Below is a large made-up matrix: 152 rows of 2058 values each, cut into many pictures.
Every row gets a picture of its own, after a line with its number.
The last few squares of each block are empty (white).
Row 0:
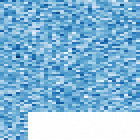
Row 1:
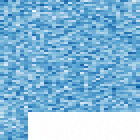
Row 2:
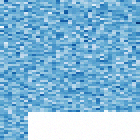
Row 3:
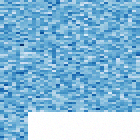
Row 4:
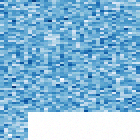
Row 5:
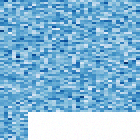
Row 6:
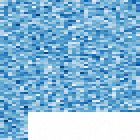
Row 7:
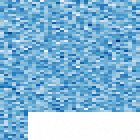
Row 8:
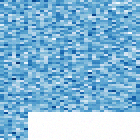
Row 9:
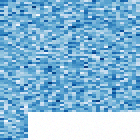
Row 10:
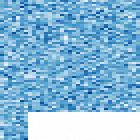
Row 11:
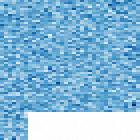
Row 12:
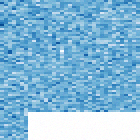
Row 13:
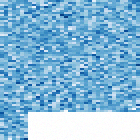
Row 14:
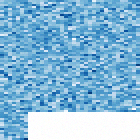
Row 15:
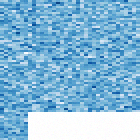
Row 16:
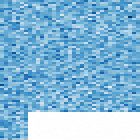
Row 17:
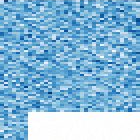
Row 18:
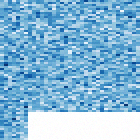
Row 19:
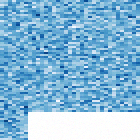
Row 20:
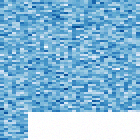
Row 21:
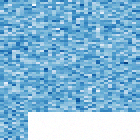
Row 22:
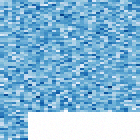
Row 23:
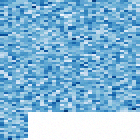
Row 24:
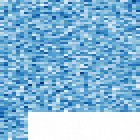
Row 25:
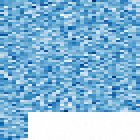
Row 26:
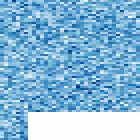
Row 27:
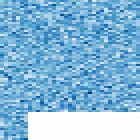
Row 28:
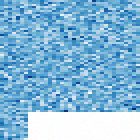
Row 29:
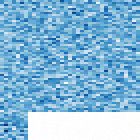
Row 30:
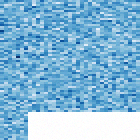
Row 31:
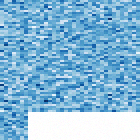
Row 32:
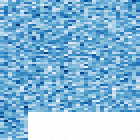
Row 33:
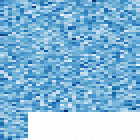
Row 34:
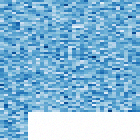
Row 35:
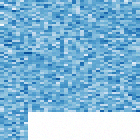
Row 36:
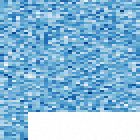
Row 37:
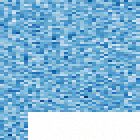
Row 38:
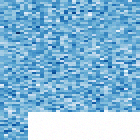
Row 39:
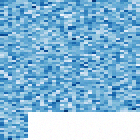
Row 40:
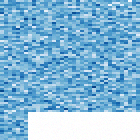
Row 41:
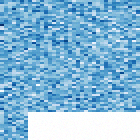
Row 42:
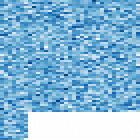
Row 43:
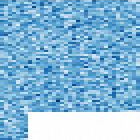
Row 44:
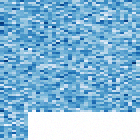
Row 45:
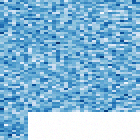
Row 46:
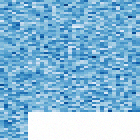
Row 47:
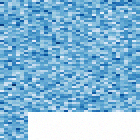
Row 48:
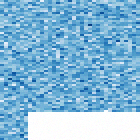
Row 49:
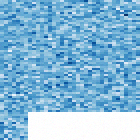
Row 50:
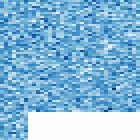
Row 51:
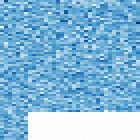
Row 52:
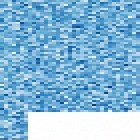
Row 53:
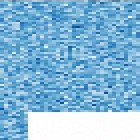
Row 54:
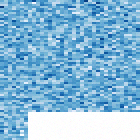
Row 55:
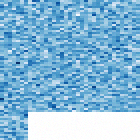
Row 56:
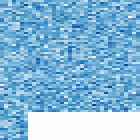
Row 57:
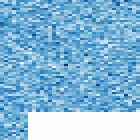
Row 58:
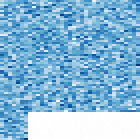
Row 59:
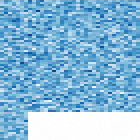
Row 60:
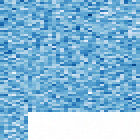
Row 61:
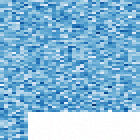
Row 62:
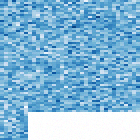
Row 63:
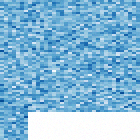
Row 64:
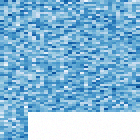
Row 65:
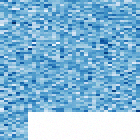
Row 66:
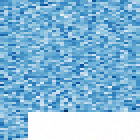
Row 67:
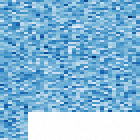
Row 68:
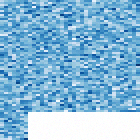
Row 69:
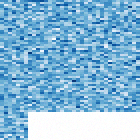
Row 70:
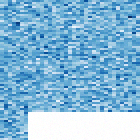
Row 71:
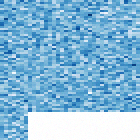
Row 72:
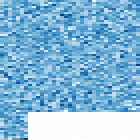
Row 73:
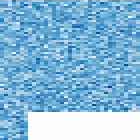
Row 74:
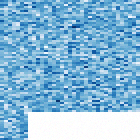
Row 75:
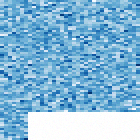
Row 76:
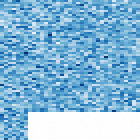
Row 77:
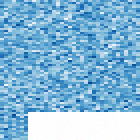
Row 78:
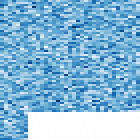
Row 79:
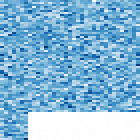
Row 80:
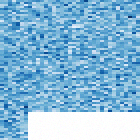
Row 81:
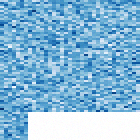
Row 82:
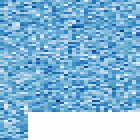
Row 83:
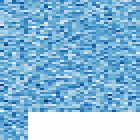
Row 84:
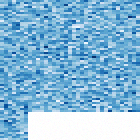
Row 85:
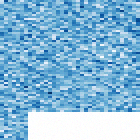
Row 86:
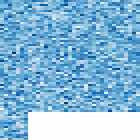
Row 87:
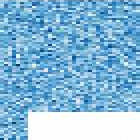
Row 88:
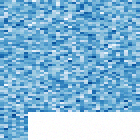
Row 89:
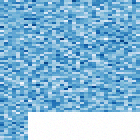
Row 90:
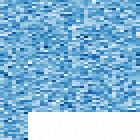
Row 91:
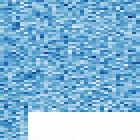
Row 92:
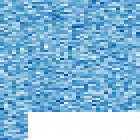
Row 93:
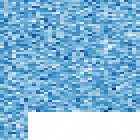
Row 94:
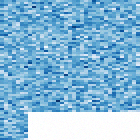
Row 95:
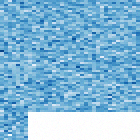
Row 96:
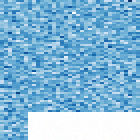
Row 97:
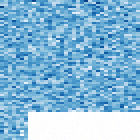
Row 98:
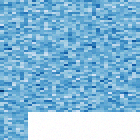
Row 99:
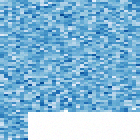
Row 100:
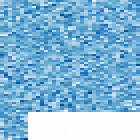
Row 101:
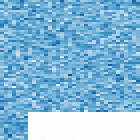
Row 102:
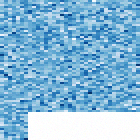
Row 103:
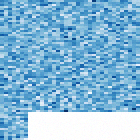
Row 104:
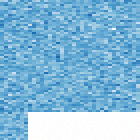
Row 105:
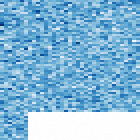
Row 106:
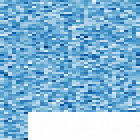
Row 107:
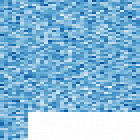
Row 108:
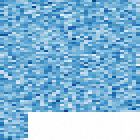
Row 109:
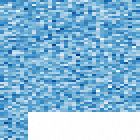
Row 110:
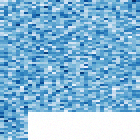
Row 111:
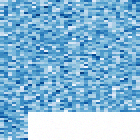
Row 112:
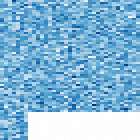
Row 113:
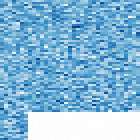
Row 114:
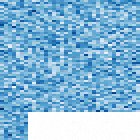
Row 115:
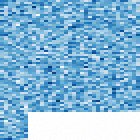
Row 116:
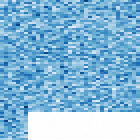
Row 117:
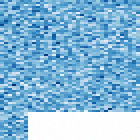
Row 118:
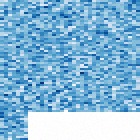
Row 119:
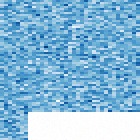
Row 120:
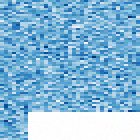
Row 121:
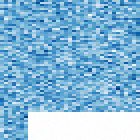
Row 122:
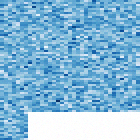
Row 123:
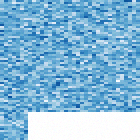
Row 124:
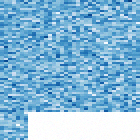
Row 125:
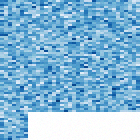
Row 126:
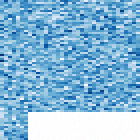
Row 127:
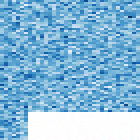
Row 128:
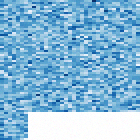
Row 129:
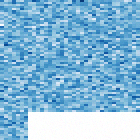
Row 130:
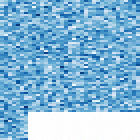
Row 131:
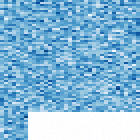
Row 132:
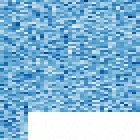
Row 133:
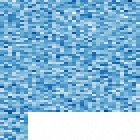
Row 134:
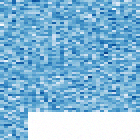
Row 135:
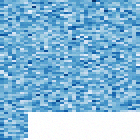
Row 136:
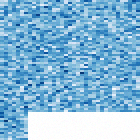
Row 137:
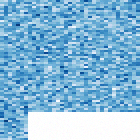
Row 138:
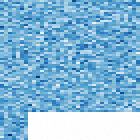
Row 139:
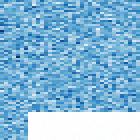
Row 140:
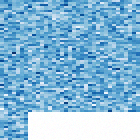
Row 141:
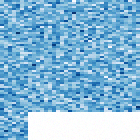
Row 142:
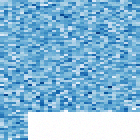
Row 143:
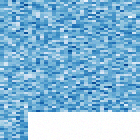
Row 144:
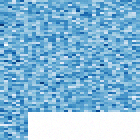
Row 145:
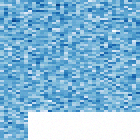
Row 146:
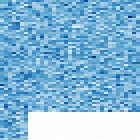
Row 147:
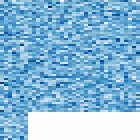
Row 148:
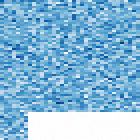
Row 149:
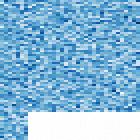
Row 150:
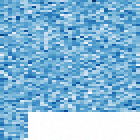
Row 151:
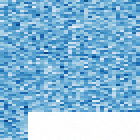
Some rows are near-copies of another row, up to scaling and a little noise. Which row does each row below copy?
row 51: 2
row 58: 68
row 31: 83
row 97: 54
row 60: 71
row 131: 121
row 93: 50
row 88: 77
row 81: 114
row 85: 17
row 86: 140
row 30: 139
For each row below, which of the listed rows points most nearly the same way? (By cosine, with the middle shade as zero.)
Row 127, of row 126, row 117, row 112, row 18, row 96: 18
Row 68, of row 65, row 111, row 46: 111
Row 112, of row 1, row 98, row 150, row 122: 122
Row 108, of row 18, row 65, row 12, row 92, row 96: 92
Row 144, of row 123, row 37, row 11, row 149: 123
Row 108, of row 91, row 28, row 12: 28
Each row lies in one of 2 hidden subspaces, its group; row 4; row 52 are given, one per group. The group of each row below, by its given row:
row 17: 4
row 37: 4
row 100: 52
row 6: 52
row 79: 52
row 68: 52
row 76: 4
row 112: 52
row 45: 4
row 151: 52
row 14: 52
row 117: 4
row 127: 52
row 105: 4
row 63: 4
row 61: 52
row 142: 52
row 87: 4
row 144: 4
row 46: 52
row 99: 52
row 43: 52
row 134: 4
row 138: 4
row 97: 4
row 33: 52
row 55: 4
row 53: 52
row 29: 4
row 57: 4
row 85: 4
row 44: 4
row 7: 4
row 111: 52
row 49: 4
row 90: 52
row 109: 4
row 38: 4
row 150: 52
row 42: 52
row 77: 4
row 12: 4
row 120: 52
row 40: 4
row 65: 4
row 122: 52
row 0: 4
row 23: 52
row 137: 52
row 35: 4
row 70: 52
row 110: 52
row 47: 4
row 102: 52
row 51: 4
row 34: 52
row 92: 52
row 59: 4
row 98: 4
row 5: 4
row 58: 52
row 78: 52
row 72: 52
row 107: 52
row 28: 52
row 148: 4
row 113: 52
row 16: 52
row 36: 52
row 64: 52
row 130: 52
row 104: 4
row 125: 52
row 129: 4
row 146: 52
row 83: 4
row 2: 4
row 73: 52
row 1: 52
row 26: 52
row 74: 52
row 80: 52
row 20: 52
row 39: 52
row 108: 52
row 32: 52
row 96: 4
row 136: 52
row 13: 52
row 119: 52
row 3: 4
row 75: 52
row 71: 4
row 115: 52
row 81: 4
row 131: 4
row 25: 52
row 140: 52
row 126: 52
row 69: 4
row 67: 52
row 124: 4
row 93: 4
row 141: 4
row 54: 4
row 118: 52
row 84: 52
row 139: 4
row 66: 52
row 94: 52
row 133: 4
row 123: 4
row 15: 4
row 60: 4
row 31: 4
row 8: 4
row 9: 52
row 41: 4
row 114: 4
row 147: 4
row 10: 52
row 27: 52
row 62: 52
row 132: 52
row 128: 52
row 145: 4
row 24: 52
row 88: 4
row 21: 4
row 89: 4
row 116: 52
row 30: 4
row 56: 52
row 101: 4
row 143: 52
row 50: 4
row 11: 4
